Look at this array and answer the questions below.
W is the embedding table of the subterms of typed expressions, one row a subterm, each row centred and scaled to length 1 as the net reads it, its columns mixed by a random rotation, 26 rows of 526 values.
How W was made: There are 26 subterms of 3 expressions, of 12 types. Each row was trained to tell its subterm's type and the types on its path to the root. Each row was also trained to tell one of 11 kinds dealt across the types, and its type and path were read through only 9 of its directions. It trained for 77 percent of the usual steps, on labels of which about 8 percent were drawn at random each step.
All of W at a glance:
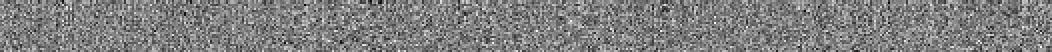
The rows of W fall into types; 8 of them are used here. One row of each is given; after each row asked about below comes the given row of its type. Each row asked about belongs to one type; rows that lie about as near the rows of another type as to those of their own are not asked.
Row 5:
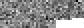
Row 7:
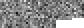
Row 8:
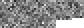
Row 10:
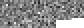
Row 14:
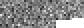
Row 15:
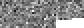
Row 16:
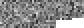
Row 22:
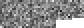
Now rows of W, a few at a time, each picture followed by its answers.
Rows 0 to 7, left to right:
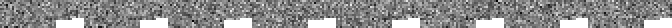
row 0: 16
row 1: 16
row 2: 7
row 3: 22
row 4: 22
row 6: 7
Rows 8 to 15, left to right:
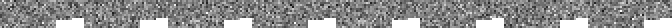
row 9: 22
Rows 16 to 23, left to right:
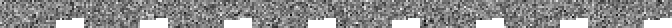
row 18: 7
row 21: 15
